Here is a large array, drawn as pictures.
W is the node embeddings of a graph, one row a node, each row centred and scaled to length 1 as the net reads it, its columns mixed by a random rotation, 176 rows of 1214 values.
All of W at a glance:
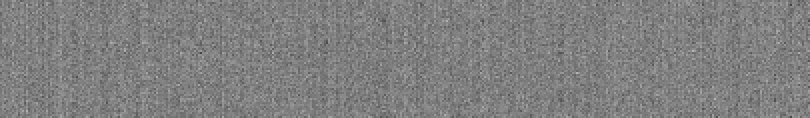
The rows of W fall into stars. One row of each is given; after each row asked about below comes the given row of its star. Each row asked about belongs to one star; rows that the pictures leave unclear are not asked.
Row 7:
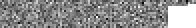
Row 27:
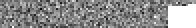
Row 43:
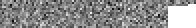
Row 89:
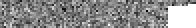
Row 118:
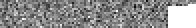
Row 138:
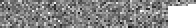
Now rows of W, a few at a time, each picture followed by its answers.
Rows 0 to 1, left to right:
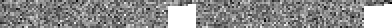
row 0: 7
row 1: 89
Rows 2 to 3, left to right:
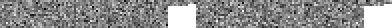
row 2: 118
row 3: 43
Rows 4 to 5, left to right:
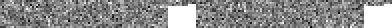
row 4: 89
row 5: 27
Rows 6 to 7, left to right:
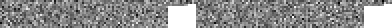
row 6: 7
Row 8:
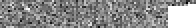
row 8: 89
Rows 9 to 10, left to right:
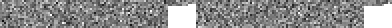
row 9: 138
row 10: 7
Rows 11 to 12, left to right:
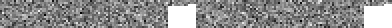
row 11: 118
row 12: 138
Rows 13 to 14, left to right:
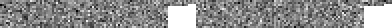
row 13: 27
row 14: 89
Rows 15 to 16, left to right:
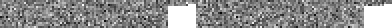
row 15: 138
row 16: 89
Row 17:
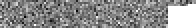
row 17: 7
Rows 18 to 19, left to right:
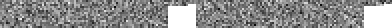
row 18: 27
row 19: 89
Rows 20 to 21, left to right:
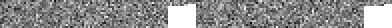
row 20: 7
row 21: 27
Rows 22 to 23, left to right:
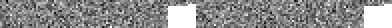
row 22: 138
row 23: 138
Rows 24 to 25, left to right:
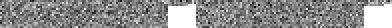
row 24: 7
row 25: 118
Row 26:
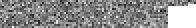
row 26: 89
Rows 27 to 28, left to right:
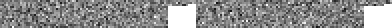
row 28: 43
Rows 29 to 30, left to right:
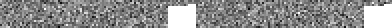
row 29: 27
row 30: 27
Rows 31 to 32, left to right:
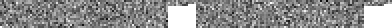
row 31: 27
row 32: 27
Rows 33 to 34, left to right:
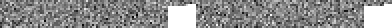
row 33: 7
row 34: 27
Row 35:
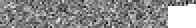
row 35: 89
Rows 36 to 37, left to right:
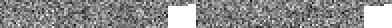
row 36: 43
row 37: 27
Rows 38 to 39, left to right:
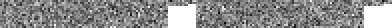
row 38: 43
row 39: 89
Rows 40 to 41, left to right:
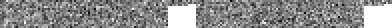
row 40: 43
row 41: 118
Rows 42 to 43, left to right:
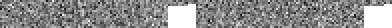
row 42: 89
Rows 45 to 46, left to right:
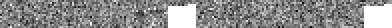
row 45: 89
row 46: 27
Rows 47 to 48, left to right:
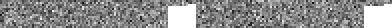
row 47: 43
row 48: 27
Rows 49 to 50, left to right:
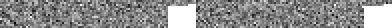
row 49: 43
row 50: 7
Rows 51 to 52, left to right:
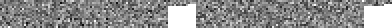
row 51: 27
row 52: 43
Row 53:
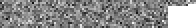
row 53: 138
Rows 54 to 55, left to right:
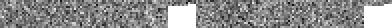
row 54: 89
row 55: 27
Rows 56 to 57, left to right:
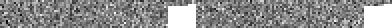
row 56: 7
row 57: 7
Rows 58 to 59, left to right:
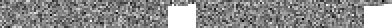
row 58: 118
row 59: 7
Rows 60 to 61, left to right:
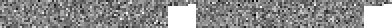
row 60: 118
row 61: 43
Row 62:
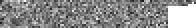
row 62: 7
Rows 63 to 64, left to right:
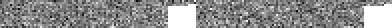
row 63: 43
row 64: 138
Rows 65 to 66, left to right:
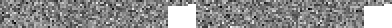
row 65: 43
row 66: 118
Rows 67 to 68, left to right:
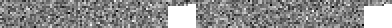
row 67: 89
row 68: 118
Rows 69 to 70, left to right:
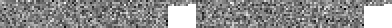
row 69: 118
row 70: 138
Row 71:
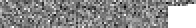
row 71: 89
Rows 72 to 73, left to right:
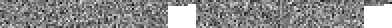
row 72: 27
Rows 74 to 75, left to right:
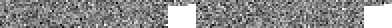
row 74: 27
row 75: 89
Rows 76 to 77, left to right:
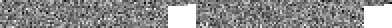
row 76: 89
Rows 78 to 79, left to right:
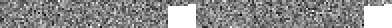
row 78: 43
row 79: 118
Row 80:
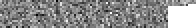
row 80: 118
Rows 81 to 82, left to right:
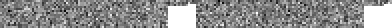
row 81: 89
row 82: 43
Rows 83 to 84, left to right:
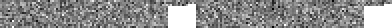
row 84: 89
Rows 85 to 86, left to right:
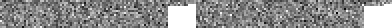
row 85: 118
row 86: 138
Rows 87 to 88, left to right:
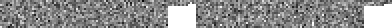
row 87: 118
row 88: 27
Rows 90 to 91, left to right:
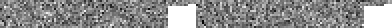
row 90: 138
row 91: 27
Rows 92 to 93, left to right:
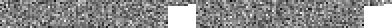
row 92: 27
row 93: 118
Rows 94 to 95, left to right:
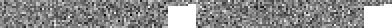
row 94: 138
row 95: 89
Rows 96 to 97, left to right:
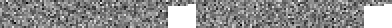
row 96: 43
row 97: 138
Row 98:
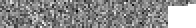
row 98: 7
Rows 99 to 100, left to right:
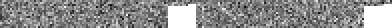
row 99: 138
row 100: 89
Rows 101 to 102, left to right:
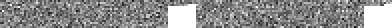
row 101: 7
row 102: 138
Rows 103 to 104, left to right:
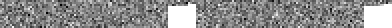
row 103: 89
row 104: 7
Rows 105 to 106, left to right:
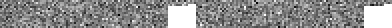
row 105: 138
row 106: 27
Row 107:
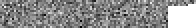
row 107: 118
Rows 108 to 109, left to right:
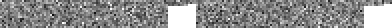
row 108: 89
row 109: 7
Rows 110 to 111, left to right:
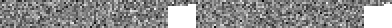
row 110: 89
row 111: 138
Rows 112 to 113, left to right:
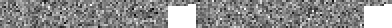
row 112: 27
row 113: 118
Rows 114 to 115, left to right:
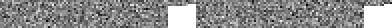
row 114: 43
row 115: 43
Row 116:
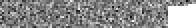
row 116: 7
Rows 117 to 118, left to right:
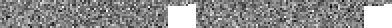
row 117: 138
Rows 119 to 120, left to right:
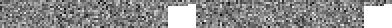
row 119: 138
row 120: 27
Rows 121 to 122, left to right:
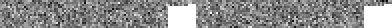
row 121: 118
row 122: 89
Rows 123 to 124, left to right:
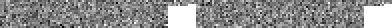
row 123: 27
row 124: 118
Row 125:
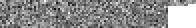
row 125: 138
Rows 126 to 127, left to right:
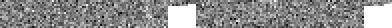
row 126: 89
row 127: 27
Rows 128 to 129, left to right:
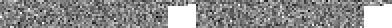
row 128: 89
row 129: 27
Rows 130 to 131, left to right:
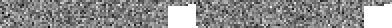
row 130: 43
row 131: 27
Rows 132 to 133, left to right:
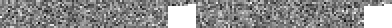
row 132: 89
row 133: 138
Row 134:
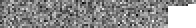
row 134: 7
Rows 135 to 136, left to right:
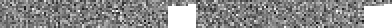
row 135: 118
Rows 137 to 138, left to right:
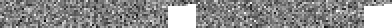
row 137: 89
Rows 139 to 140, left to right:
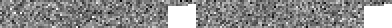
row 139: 43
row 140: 89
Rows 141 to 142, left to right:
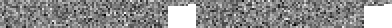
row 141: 118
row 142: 27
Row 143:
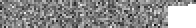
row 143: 138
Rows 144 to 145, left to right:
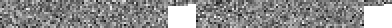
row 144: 89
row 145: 43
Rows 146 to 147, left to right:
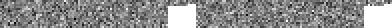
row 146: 7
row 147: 118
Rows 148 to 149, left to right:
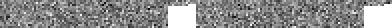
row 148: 138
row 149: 138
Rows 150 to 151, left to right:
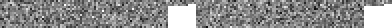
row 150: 43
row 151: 118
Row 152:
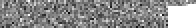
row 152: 118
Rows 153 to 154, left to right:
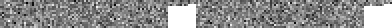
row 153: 43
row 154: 43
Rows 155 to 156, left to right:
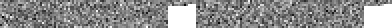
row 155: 27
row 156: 7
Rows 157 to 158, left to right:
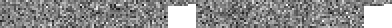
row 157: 43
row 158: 27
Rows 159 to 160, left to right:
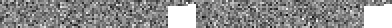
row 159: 43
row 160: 138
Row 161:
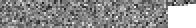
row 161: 89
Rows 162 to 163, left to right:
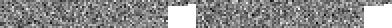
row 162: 89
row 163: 7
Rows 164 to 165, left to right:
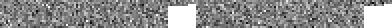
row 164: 27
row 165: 89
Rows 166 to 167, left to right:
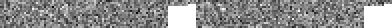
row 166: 138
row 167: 89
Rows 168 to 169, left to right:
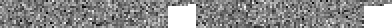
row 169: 27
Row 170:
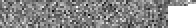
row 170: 138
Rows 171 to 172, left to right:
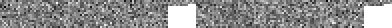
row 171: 27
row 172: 27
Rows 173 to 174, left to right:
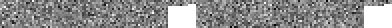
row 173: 43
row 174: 27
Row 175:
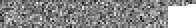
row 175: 43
